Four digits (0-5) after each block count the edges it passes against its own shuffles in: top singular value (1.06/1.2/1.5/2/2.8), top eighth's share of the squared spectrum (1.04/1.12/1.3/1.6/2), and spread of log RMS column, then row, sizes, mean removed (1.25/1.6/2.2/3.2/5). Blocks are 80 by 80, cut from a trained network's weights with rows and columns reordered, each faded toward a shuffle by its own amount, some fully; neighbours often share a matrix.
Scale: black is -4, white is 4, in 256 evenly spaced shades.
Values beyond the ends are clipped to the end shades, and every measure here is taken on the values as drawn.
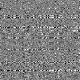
4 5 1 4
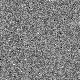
0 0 0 0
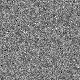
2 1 0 0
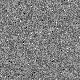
0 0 0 0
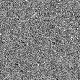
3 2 0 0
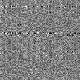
4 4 0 3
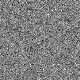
3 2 0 1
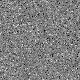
1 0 0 0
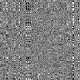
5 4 3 2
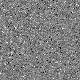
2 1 0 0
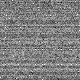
4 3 1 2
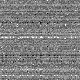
4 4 1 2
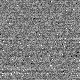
3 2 0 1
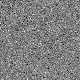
0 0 0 0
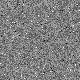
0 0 0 0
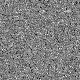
1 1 0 0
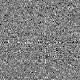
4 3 1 2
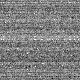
4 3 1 2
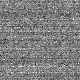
3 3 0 1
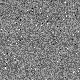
0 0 0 0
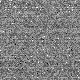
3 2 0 0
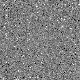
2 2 1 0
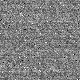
2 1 0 0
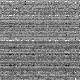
5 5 2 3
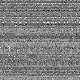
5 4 1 2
